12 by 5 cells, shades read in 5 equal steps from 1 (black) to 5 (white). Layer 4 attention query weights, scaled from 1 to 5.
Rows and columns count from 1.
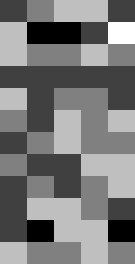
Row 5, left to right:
4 2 3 3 2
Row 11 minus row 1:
0 -2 0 0 -1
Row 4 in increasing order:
2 2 2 2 2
